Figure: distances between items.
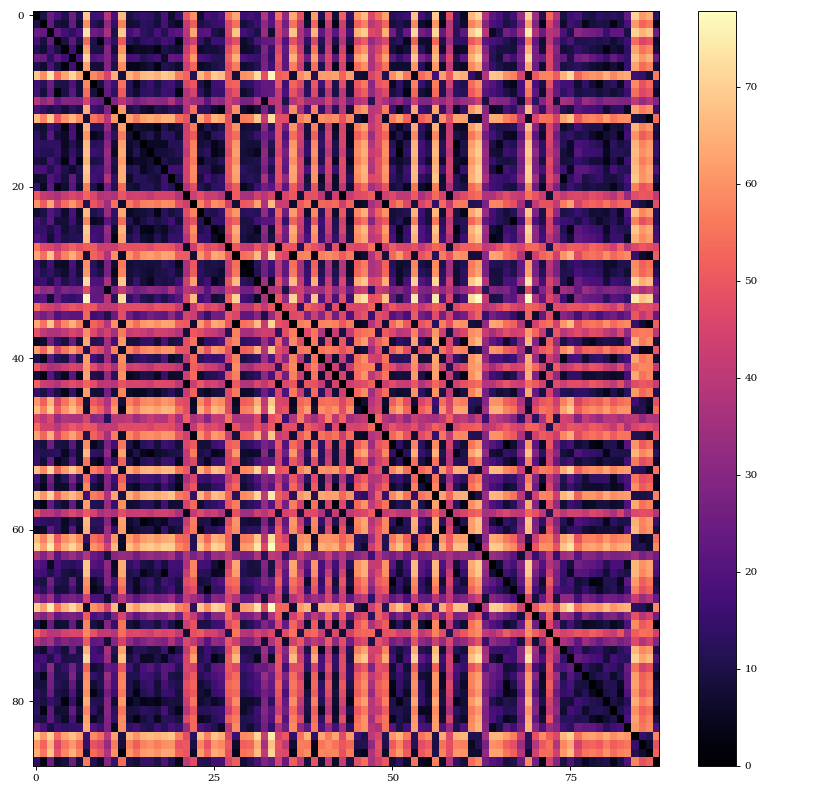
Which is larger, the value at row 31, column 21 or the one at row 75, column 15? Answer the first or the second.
the first
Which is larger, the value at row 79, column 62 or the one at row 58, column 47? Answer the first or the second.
the first
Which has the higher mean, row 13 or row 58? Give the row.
58
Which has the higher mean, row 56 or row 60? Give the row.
56
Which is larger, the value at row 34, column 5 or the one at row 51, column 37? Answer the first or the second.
the first
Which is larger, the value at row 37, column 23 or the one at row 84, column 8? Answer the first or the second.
the second
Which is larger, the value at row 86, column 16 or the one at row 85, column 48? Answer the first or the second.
the first
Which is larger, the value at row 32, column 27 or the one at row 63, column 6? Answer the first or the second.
the first
